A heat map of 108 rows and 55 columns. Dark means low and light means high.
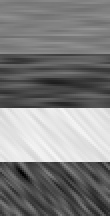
It is made of 4 by 1 panels. Panel 1,1: middling, streaked across, faint in contrast. Panel 2,1: low, streaked across. Panel 3,1: very high, slanting down to the right, faint in contrast. Panel 4,1: low, slanting down to the right.
